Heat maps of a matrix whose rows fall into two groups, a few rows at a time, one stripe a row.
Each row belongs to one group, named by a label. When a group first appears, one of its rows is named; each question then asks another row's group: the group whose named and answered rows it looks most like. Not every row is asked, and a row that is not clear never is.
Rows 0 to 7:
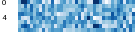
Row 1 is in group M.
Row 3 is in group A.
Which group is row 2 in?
M
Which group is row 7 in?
M
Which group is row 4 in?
A
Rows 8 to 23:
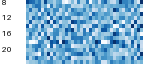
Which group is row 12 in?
M
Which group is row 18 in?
A
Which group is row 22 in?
M
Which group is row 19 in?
M
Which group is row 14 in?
M
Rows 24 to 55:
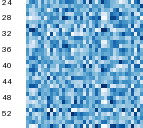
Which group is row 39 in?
A
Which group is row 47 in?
A
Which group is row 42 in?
M
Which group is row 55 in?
A
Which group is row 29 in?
A
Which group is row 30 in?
A
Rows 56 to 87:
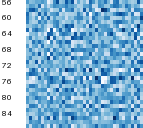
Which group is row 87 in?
M
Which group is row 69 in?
M
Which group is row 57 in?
M
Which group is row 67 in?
M
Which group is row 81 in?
A
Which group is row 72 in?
A
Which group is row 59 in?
A
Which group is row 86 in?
M
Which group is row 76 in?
A
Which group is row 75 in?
A
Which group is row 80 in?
M
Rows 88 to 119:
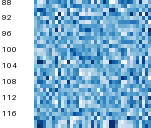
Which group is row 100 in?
A
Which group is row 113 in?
M
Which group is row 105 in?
M
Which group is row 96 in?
M
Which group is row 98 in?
A
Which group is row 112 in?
M
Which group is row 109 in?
M
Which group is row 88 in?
A
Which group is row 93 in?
M
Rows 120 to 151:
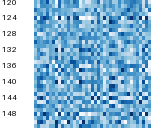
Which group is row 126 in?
M
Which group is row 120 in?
M
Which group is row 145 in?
A
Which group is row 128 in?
A
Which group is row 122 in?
A
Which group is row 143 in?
A
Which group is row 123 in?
M
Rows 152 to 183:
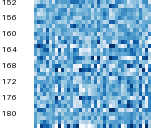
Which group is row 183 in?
M
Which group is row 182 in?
M
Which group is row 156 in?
A
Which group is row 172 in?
A
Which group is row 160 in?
A
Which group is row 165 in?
M
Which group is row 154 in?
A
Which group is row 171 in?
A
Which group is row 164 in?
M
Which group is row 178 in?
A
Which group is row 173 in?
M
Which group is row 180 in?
M
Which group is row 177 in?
A
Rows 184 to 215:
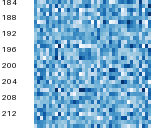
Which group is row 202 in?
M
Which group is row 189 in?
A
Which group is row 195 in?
M
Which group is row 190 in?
A
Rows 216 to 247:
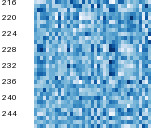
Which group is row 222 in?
M
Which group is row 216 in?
A
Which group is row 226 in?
M
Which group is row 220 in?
M
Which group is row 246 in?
A
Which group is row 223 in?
A
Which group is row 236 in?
A
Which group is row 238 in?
M
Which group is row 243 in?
A
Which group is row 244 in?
A
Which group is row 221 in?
A
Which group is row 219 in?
M
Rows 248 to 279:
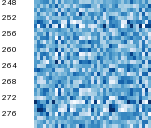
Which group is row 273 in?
A
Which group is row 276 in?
M
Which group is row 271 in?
M
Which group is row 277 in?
A
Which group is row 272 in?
A
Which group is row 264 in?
A
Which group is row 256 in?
M
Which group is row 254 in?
M
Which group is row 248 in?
M
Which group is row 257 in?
M
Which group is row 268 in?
A
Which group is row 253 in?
A
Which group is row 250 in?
M
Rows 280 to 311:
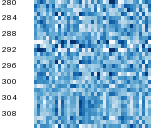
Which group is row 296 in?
M
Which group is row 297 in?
M
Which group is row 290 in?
A
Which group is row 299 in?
M
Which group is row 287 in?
M
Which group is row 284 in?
M
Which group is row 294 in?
A
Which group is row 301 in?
A
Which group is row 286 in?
M
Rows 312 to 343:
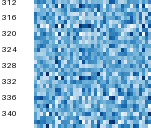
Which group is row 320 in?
M
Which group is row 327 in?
A
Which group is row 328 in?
M
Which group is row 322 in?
M
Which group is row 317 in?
A
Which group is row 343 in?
M
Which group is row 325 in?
A
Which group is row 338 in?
M
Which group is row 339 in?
M
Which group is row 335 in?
A
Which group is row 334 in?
A
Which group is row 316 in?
M
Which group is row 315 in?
A
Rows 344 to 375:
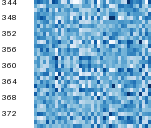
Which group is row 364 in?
M
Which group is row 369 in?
M
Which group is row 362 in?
M
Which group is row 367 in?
A
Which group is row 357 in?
M
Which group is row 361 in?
A
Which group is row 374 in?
A
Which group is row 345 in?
A
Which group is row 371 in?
A
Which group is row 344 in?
A
